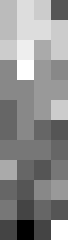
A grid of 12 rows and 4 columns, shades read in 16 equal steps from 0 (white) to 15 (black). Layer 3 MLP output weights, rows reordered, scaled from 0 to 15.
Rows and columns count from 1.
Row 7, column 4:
10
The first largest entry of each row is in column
4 1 3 1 1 1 4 4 3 2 2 2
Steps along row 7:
down up up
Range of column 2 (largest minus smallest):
15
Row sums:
19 11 12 20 26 25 35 33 32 32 38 37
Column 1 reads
4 4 3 7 7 9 9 8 5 9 8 11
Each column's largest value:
11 15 11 10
